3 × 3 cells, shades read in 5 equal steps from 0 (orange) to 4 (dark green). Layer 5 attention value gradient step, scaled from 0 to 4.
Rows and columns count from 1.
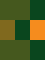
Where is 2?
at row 2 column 1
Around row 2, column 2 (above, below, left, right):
3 3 2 0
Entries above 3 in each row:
1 1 1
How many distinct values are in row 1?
2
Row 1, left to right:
3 3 4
